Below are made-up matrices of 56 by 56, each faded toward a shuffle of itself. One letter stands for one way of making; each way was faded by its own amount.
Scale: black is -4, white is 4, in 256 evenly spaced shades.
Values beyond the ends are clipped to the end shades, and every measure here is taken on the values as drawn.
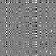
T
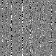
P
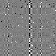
T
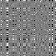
T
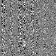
P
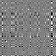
T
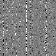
P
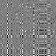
T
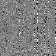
P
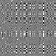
T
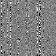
P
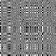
T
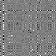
T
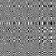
T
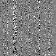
P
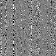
P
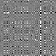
T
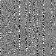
P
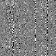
P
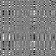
T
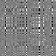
T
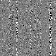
P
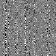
P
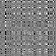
T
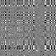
T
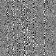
P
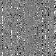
P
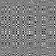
T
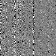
P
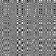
T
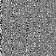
P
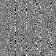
P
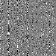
P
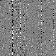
P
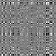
T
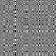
T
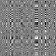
T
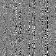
P
